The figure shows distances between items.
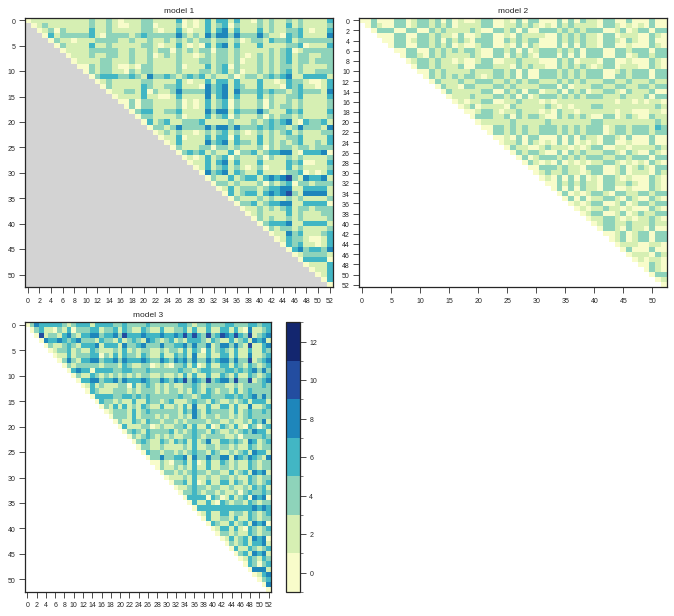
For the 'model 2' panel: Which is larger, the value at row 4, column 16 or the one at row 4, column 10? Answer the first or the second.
the second
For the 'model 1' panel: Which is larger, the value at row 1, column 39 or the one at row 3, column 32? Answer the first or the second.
the second
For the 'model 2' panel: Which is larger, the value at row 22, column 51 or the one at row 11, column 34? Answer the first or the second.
the first
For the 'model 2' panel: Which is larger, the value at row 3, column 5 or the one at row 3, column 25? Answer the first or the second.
the second
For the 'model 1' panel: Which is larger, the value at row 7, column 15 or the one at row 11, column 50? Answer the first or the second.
the second
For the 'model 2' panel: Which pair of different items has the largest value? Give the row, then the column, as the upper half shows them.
21, 51
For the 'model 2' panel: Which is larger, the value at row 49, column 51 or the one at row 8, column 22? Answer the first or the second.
the second
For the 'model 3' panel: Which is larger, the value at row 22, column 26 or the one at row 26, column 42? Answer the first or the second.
the second
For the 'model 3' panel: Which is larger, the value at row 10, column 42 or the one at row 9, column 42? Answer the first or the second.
the first
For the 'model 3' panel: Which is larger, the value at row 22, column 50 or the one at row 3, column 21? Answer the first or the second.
the first
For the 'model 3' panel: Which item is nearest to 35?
41
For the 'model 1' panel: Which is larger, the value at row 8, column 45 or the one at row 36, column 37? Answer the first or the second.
the first
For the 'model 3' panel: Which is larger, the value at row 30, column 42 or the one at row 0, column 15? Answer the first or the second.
the second
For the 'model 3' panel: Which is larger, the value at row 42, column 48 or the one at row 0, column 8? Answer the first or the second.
the second
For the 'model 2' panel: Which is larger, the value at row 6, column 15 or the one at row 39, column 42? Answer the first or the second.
the second
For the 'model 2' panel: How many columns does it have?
53
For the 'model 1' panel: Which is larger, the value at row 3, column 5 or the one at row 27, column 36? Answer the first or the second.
the second
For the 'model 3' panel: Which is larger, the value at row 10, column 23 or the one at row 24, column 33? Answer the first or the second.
the first
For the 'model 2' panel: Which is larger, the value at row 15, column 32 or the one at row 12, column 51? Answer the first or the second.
the first
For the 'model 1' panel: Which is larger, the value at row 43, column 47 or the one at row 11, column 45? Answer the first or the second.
the second
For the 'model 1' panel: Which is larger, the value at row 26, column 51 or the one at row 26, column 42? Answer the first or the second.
the first
